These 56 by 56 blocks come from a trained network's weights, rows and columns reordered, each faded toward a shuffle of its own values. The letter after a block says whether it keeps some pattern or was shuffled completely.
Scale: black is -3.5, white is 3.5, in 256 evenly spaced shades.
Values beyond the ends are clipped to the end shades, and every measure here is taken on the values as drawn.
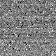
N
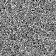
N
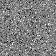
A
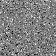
N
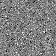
A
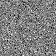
A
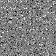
N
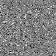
N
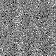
N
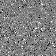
N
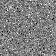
A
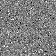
A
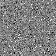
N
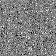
N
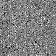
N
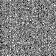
N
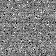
N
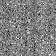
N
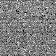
N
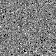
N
